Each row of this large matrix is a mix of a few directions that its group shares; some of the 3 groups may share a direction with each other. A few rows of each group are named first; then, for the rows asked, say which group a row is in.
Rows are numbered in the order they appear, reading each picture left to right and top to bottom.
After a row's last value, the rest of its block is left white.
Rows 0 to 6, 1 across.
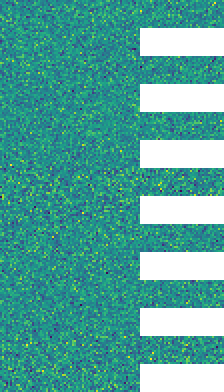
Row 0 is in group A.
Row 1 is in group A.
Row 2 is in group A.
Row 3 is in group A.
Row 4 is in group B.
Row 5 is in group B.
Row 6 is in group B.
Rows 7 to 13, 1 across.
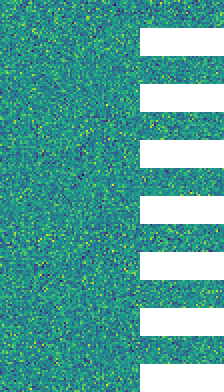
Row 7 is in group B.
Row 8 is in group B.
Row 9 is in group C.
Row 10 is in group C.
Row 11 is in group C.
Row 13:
B
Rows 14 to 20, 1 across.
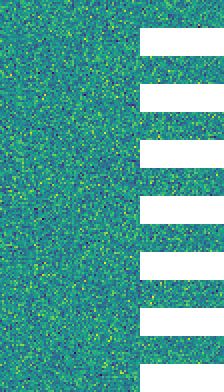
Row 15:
C
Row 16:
C
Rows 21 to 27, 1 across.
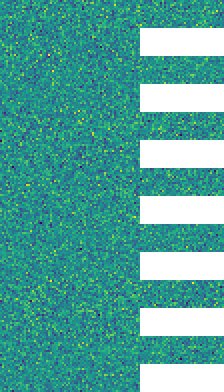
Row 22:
B
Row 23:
A
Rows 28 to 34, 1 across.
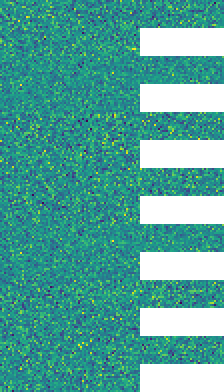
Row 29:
C
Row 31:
B
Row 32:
C
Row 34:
C
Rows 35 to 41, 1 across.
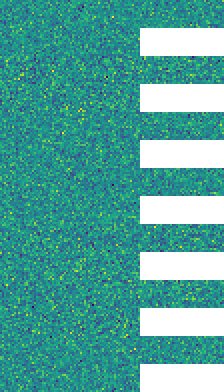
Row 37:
A
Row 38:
C
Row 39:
C
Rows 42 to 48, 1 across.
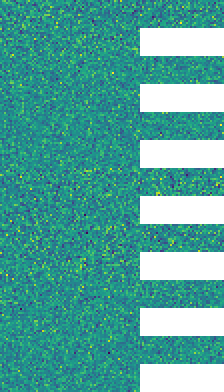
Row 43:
C
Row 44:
A
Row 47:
C
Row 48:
A
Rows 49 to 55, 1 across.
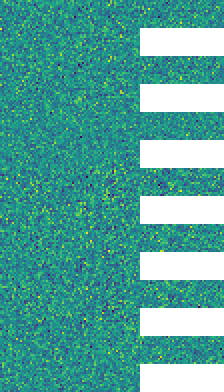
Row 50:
A
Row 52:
C
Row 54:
C
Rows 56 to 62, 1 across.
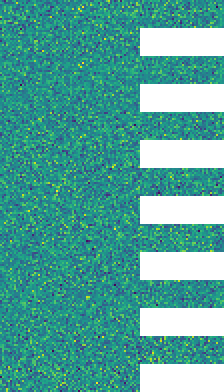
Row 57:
C
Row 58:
B
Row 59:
A
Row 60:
B
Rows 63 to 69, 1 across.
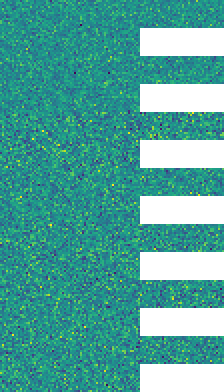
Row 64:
A
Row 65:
B
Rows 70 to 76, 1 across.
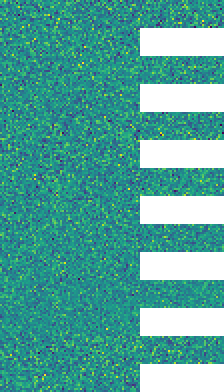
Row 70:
A
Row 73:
B
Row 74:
B
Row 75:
B
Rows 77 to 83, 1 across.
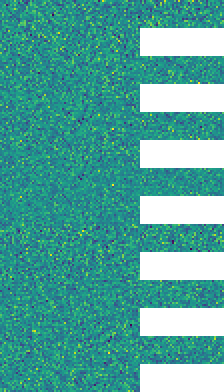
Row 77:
B
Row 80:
C
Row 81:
A
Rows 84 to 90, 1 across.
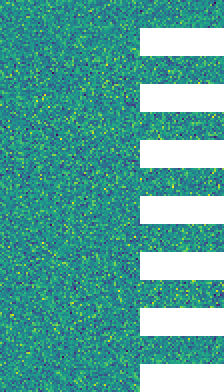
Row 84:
A
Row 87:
A
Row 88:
B
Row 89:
B
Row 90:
A
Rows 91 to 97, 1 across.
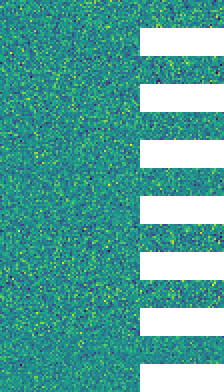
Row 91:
A
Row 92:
A
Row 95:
A
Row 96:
A
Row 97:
C
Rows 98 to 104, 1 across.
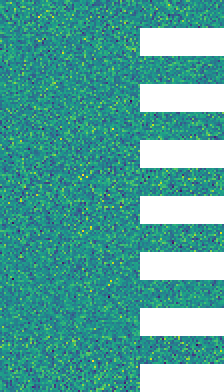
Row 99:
B
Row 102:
A
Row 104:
B
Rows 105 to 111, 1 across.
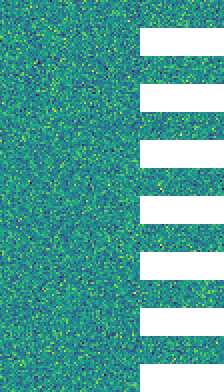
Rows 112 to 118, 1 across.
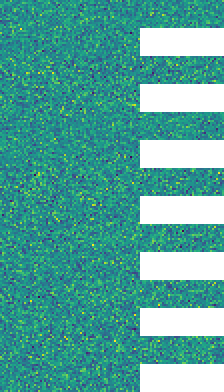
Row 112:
C
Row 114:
B
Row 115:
B
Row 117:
A
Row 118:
B
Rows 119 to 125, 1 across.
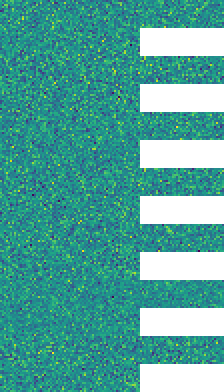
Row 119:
B
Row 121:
B
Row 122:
B
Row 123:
A
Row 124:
C
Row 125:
C
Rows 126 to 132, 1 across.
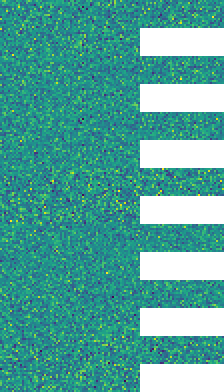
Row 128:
C
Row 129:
A
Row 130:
B
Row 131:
C
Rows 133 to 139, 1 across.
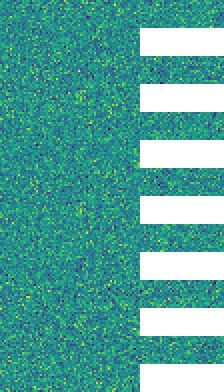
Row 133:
B
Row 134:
C
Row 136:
C
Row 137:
C
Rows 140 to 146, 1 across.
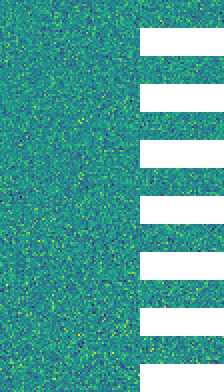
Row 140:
A
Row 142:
C
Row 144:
A
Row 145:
B
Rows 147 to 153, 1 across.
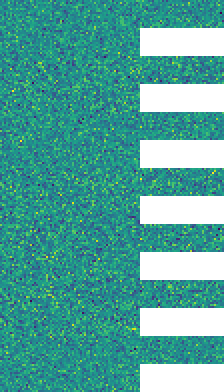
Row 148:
B
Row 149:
C
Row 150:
A
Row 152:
A
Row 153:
B
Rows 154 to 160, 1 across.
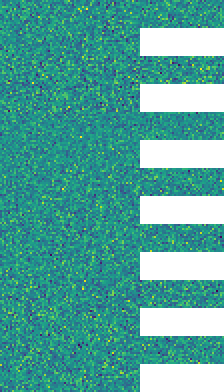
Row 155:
B
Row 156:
B
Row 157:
A
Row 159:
B
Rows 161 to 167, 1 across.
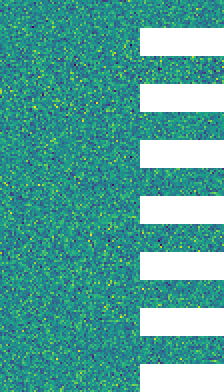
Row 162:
B
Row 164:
C
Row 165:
A
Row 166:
A
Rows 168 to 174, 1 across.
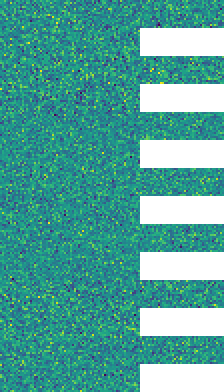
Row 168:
A
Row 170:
B
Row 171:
B
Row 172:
A
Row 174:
C
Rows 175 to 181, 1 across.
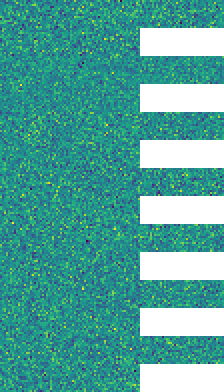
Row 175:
C
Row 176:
C
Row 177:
B
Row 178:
A
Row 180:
B
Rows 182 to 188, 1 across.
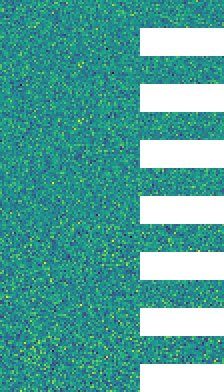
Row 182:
B
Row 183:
C
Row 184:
A
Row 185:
B
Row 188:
B
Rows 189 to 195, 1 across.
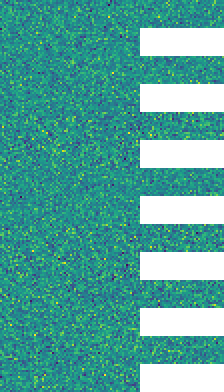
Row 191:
B
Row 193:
B
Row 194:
C
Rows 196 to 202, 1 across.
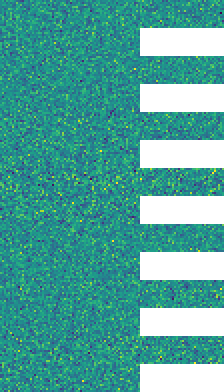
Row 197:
B
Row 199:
A
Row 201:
A
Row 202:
A
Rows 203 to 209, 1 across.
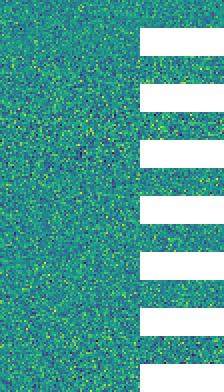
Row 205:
C
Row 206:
B
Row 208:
B
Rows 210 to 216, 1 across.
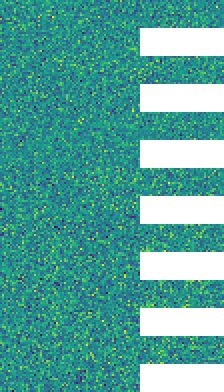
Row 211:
B
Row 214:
B
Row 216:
C
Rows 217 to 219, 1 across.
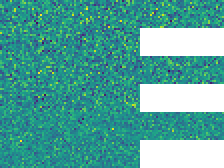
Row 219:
C
